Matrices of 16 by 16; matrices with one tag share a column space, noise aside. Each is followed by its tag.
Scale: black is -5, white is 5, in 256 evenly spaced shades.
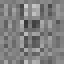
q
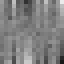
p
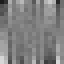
p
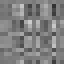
q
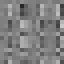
q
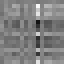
q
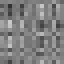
q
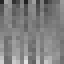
p
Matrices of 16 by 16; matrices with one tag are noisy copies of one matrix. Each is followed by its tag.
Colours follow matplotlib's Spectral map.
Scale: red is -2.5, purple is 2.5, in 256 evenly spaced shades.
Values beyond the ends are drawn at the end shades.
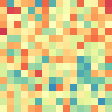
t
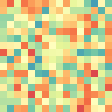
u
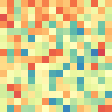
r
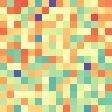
t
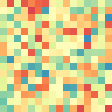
u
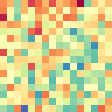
r
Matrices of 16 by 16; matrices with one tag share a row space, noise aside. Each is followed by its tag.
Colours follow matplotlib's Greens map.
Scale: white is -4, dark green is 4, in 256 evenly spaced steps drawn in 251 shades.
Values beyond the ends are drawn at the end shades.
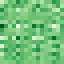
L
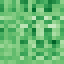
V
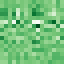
L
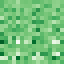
L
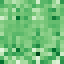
L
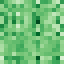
L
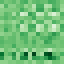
V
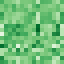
L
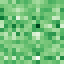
L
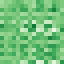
V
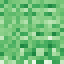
V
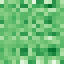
V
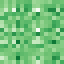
L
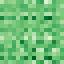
V
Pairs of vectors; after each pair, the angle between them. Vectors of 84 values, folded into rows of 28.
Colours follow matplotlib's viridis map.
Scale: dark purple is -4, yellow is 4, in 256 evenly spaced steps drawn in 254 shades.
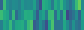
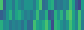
nearly opposite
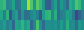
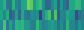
nearly parallel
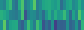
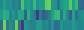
partly aligned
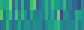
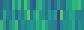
nearly opposite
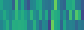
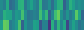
partly aligned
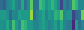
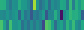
partly opposed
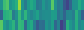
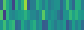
orthogonal
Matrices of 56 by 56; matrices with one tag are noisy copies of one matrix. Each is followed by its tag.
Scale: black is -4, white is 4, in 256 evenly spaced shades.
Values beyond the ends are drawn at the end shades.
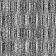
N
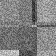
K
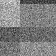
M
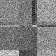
K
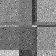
K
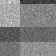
M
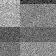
M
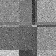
K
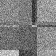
K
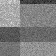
M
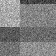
M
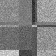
K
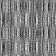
N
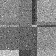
K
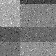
M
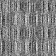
N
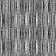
N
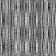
N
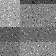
M
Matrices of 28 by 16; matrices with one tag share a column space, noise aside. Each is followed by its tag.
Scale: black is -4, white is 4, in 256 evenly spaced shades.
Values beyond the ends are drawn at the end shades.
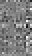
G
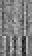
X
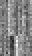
X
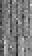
X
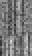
X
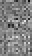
G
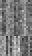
X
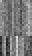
X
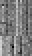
X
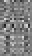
G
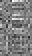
G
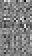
G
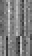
X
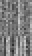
X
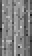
X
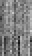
X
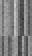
X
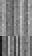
X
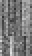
X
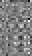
G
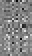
G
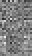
G
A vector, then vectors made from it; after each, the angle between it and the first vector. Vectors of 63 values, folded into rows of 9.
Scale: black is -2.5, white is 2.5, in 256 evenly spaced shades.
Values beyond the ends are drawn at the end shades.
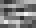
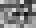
partly opposed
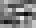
nearly opposite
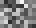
orthogonal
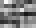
nearly opposite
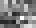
partly opposed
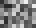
orthogonal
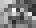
orthogonal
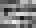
nearly parallel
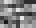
nearly opposite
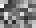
orthogonal
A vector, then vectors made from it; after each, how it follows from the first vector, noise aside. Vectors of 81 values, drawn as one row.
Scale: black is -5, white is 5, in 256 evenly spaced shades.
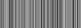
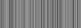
shrunk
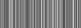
negated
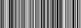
scaled up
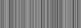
shrunk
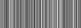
negated
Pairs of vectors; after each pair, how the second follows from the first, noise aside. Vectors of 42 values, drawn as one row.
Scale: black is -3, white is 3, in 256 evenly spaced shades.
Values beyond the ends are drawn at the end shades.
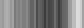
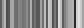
sign-scrambled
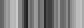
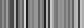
sign-scrambled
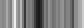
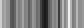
reversed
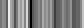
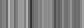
shrunk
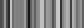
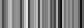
wrapped around
